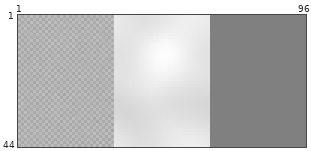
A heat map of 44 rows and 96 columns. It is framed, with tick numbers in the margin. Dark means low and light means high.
The table splits into one row of 3 panels. Panel 1,1: high, checkered, faint in contrast. Panel 1,2: very high, smooth, faint in contrast. Panel 1,3: middling, flat.
